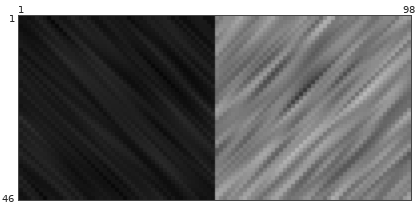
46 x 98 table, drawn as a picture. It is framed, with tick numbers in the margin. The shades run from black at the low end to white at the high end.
The table splits into one row of 2 panels. Panel 1,1: very low, slanting down to the right, faint in contrast. Panel 1,2: middling, slanting up to the right.
